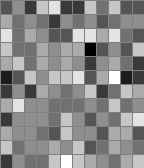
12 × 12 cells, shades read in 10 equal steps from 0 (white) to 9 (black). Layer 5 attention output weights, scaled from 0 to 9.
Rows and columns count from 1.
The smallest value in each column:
1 1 2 2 1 0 1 1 3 0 2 1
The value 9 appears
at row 4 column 8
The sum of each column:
52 49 54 46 49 43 42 54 58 38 53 53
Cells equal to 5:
27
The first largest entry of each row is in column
3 5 5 8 8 1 1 5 1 5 8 1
